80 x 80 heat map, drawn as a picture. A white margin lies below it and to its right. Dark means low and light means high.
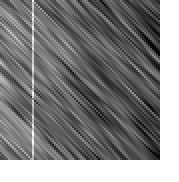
Odd lines: column 17. Grain: diagonal, down to the right. Slope: up to the left.
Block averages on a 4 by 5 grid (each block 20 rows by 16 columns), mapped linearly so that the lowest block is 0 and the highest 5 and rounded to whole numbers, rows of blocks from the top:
54210 / 45321 / 44211 / 54210
